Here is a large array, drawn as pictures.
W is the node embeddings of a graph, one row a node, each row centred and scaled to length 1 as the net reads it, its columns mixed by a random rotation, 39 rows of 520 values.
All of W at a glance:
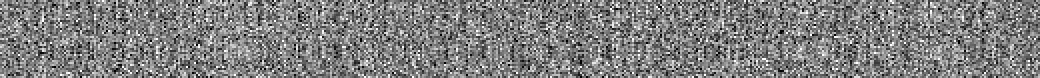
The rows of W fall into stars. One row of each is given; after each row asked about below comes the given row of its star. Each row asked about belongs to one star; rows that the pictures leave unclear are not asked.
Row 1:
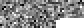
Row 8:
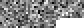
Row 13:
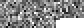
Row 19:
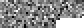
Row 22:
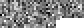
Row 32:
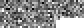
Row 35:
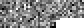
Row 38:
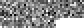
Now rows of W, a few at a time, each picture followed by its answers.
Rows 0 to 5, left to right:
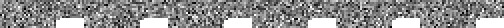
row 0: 22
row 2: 19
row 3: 8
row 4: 35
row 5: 8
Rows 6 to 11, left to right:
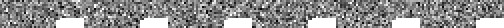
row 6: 8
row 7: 19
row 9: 19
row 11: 13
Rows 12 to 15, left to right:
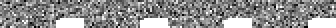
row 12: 1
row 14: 38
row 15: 35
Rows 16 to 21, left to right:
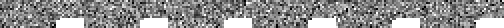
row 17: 1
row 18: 32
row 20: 19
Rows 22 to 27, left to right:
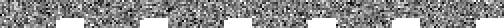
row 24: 8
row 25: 38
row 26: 1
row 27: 38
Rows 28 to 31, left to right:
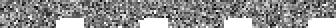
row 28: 8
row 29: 38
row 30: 32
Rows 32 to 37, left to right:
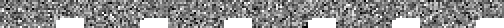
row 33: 13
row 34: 32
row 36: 19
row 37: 22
